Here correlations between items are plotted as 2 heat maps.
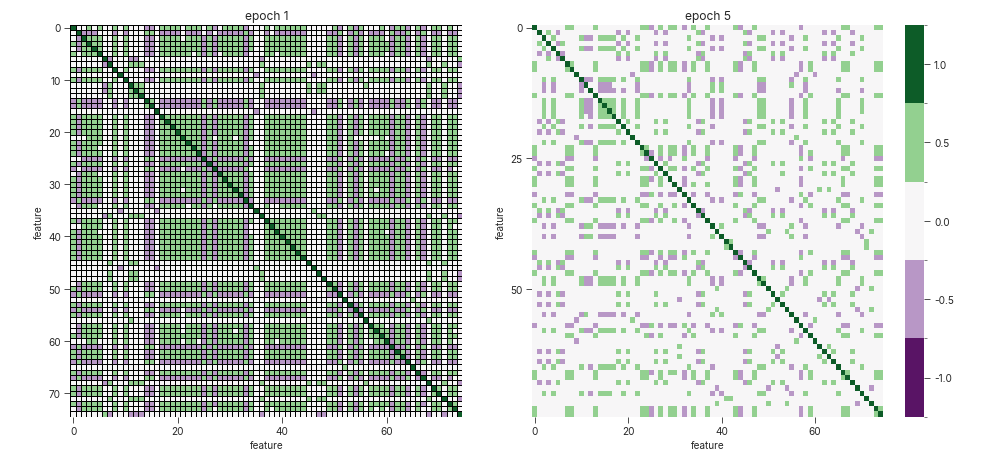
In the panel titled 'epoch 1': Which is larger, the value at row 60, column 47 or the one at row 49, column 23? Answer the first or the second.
the second
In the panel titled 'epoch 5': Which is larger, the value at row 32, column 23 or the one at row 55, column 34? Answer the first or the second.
the second
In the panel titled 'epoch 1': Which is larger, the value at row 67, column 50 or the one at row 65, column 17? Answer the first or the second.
the second
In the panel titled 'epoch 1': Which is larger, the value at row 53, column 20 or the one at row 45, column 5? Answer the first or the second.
the first
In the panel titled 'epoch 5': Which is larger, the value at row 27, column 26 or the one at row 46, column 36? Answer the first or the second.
the second
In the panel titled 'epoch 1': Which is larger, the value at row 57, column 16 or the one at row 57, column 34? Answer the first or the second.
the second
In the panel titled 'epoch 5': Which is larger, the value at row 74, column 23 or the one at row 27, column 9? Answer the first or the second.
the first
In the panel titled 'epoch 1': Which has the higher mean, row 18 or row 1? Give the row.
18
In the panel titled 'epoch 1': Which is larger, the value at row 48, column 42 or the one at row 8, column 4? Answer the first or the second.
the second
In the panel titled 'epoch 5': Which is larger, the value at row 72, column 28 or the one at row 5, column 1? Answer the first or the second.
the first
